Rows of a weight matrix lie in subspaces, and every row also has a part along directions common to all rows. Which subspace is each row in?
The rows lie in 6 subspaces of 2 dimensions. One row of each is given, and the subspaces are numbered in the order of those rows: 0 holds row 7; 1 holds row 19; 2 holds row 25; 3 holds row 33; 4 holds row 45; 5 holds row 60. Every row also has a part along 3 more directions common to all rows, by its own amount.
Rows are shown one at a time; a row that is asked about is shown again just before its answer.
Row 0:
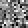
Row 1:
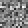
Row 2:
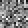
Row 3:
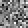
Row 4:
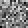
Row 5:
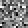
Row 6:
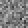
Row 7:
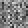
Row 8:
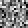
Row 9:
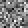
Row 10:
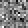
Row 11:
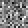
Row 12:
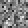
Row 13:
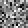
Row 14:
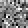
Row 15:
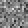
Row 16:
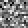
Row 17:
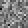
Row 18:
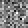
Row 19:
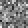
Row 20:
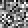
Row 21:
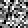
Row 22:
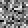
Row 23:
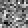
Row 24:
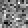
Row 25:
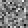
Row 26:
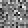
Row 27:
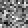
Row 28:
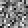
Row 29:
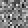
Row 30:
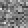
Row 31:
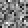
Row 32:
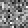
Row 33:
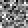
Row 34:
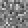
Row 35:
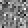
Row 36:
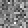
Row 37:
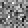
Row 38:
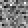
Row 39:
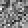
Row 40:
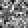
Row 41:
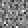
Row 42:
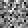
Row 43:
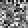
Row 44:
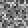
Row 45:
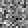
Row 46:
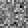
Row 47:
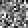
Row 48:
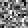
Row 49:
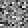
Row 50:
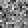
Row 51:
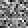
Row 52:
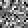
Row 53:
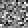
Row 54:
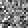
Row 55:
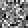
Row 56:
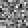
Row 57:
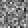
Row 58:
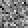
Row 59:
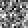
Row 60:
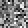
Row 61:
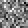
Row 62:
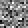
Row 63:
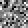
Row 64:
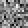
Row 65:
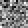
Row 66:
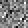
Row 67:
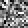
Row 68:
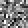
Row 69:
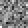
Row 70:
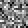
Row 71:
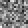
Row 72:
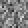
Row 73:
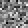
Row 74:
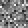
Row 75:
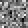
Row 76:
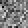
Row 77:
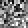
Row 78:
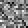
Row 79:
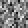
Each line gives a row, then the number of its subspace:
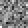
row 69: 1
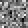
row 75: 5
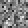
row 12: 1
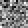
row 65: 3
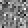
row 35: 5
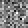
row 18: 0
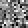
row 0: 4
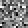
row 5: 2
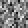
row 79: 1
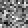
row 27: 4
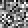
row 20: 4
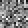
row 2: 5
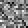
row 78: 3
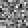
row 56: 3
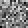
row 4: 3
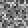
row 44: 3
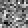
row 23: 4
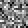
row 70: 3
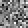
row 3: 5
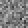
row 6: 1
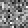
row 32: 0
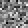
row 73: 4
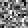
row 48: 5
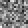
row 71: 4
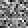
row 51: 3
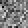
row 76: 1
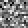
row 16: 3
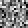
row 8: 2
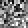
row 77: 1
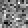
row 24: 4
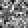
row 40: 1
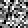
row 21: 1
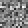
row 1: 2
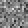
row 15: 2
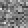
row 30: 0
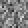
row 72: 1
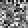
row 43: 5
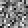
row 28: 2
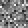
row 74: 0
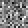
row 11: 0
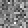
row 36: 5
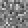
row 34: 4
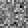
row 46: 5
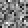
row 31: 1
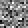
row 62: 3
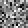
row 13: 4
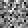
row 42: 0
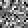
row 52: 5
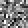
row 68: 2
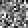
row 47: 2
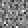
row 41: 4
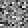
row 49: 4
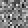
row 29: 0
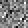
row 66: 1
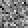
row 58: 0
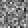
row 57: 2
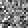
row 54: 1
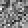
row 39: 2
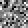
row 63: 5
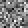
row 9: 2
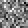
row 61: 2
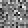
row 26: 5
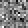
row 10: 5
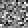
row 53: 4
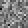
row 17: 2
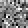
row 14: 3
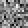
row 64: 2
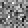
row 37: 0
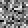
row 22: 3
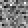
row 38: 3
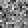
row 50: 1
